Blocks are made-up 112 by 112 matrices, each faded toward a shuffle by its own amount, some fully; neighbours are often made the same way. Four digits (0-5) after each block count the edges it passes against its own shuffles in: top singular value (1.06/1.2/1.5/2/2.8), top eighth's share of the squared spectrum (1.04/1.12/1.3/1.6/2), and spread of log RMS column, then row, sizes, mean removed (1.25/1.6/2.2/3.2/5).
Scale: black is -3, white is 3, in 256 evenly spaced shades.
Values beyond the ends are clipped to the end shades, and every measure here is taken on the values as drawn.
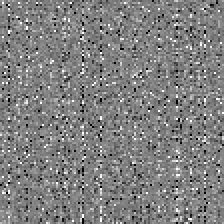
4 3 3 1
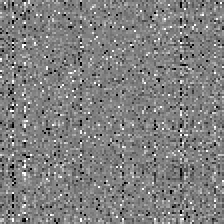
4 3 3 1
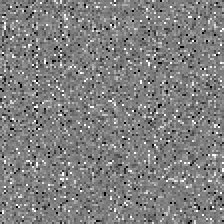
3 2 1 0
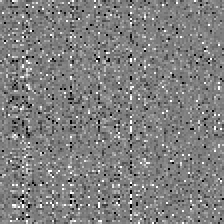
4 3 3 1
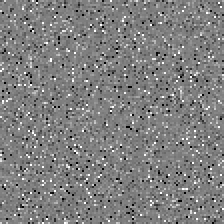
0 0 0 0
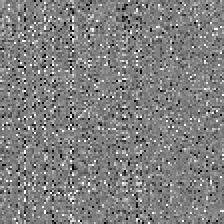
4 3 3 1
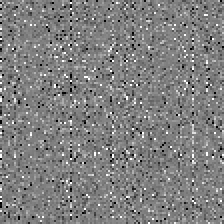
4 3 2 1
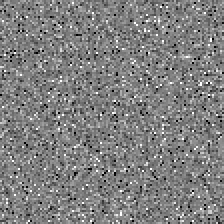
0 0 0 0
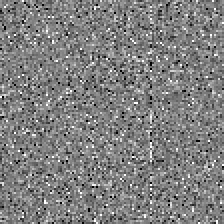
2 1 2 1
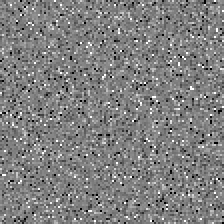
0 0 0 0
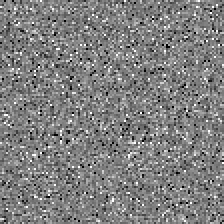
1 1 0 0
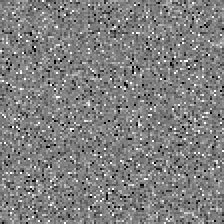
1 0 0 0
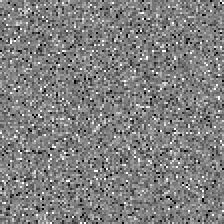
1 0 0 0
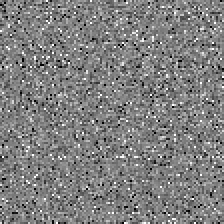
3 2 0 1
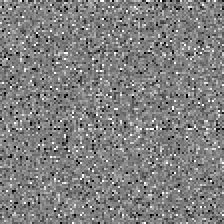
3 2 0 2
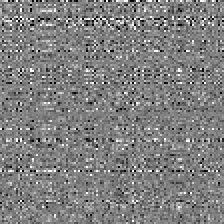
5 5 3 4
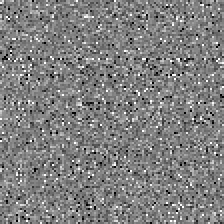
3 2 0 2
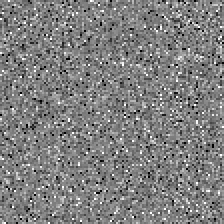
0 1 1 0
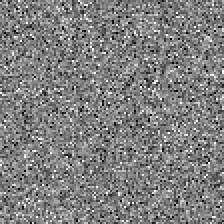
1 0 0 0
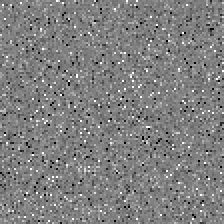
0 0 0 0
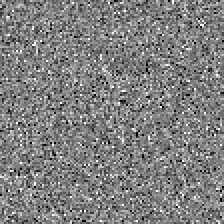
0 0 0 0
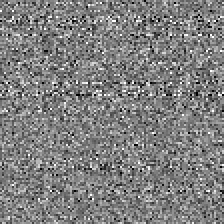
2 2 0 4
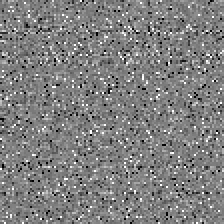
4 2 0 2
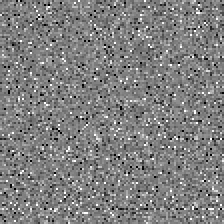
3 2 0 1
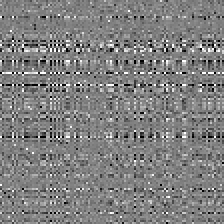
5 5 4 4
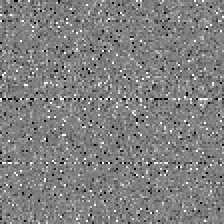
4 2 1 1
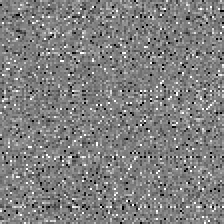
4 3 1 2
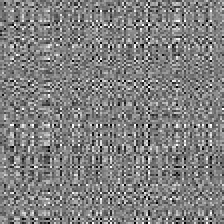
5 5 4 4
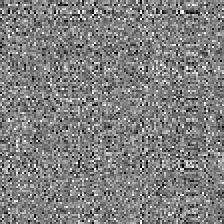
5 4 3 3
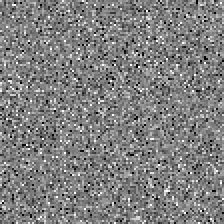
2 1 0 0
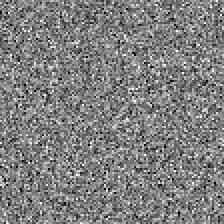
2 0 0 0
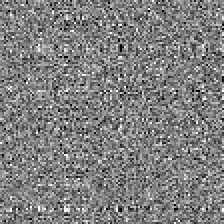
4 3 2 2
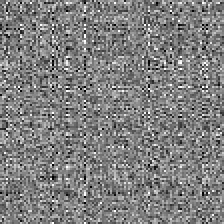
5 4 3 3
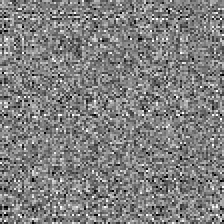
4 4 2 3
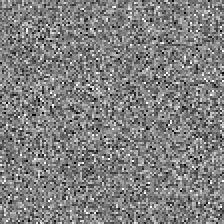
3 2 1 0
